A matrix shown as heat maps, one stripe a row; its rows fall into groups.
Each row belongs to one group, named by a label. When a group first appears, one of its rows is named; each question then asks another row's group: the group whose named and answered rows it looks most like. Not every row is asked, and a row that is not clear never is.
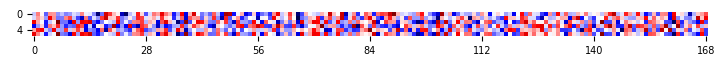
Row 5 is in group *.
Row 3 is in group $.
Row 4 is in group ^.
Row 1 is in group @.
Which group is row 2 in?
*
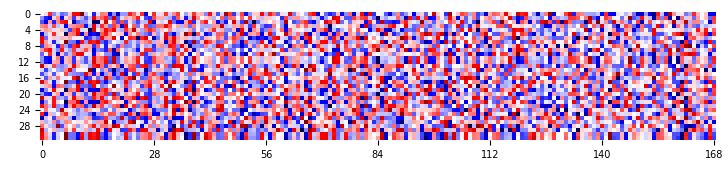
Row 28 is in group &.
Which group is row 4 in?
@
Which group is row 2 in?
$
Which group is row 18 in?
@
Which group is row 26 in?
$
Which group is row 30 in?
*
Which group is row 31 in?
*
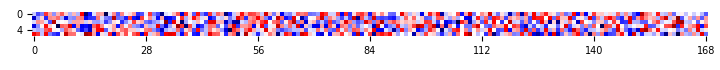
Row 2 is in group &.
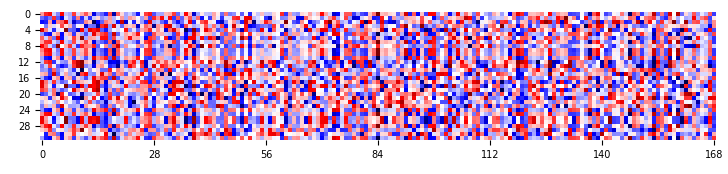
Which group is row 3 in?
$
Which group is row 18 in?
*
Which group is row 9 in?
^
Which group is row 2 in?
$
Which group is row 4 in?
*
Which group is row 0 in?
^
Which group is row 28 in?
^
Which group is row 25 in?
^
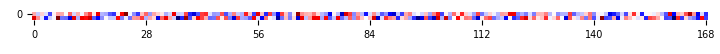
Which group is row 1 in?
*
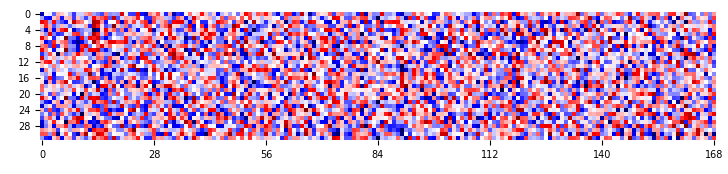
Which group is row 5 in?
@
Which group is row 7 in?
&
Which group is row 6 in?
*
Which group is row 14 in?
$
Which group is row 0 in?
$
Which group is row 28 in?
$
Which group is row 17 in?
$
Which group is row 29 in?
@
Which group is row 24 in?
@
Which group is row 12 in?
^
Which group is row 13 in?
@
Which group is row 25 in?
&
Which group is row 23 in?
$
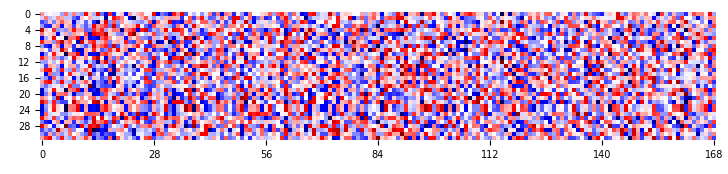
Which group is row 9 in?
&
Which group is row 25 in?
$
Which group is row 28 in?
*
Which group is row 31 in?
^
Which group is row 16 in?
&
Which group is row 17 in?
^
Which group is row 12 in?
$
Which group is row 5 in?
@
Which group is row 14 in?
^
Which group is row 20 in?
$
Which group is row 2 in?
$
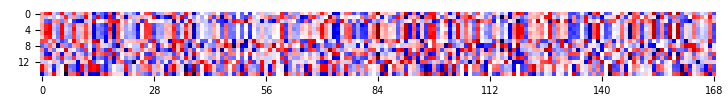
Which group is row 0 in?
^
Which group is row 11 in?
^
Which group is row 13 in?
*
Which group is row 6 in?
^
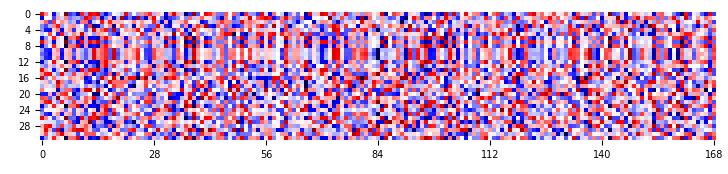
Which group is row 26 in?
*
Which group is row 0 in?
*
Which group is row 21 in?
&
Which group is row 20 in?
$
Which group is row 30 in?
&
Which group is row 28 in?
^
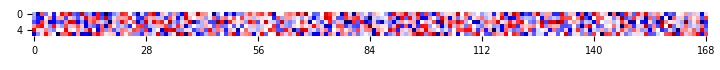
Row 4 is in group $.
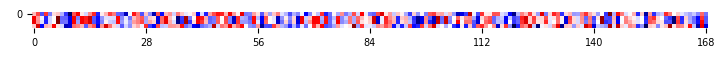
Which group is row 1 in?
*
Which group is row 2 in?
*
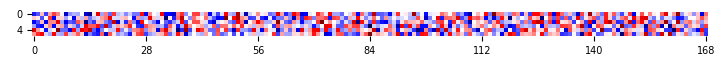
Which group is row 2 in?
$
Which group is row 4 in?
*
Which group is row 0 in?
$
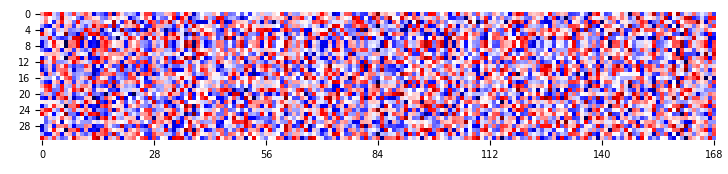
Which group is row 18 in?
^
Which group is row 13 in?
$
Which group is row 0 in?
^
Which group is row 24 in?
^
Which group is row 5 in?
*
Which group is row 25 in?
*
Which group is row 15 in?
$
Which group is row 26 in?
$
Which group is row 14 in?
$
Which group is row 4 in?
$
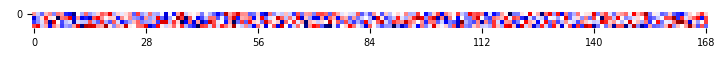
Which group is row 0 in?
&
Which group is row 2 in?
&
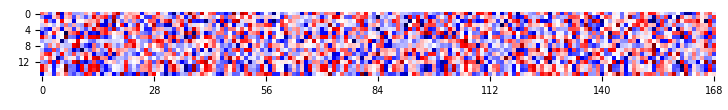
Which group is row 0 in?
&
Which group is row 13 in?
*
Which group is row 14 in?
*
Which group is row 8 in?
@
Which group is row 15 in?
$
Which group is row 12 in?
@
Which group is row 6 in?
*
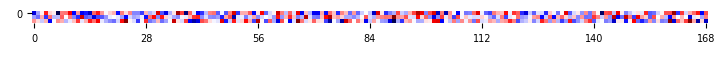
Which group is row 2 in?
@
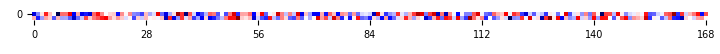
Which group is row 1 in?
&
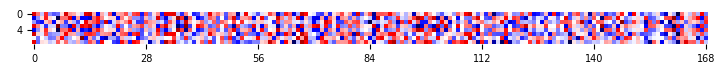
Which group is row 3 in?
*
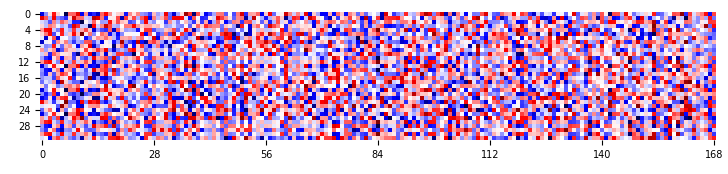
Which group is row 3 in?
@
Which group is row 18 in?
@
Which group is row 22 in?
*
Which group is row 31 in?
&
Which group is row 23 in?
&
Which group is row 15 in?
$
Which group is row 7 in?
$
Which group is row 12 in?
^
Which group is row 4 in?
^
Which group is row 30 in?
^
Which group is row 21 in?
$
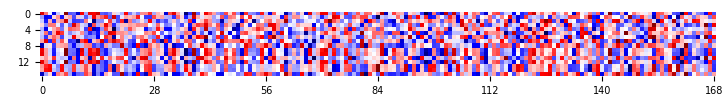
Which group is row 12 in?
*
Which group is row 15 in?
$
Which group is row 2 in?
$
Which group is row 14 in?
^
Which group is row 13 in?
^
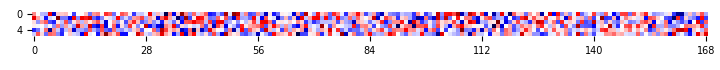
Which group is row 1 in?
*
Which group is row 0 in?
&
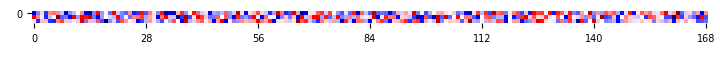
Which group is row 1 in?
*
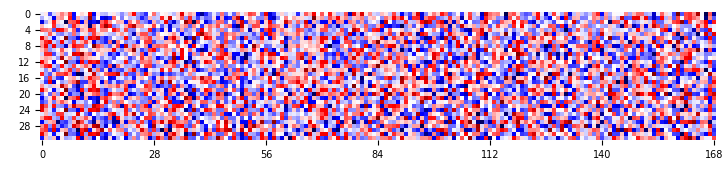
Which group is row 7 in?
^
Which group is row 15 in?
&
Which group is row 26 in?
^
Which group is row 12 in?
*
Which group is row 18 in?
&
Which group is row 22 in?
$
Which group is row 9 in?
@
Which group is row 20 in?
&
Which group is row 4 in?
&
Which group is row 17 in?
@
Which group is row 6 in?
*
